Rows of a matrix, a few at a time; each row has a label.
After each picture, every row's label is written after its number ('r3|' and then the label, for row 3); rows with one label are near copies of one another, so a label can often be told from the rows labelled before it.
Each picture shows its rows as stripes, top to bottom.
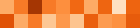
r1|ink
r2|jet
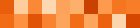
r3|jet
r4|ink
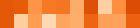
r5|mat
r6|jet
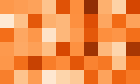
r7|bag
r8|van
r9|jet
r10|bag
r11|ink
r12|jet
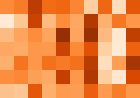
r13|ink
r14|van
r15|bag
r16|bag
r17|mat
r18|bag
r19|van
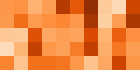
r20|bag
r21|mat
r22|van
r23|van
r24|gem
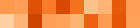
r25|gem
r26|van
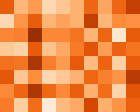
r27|jet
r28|van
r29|ink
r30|van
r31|ink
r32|jet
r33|ink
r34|jet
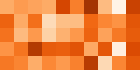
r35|bag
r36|jet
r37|jet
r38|ink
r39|mat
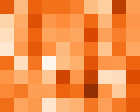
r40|gem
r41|van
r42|van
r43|van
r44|jet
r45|bag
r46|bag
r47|jet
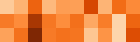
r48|van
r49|ink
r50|ink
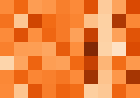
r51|mat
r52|gem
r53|mat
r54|bag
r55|van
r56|mat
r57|gem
